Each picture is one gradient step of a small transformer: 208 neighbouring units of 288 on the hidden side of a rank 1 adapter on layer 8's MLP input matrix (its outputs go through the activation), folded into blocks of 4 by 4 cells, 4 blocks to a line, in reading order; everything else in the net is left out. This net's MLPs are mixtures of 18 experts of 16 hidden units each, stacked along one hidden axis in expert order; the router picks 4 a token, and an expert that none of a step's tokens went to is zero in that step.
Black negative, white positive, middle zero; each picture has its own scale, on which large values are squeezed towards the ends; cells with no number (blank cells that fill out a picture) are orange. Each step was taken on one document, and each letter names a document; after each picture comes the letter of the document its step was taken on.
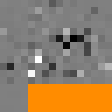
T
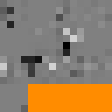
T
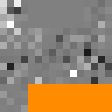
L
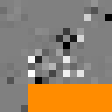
T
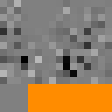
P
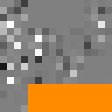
L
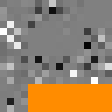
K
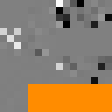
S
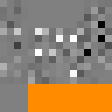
P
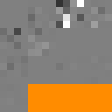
S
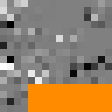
L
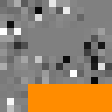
K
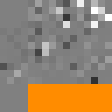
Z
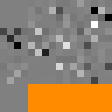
Z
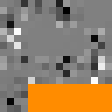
K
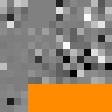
L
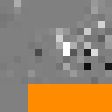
P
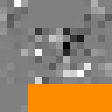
T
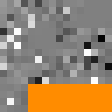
K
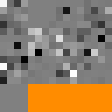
P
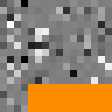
L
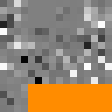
L
